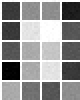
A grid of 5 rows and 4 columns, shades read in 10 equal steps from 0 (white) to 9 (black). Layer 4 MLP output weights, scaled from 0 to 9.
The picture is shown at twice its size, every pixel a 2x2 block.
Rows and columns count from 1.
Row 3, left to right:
6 3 2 6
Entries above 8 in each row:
0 0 0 1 0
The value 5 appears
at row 5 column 2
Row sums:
23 14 17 20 18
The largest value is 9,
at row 4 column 1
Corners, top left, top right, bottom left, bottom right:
7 8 3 4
